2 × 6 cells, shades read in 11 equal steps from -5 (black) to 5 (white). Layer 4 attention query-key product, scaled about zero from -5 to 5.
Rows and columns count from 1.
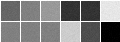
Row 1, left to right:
-1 0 1 -3 -3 4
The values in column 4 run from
-3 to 3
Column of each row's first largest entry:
6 4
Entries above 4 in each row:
0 0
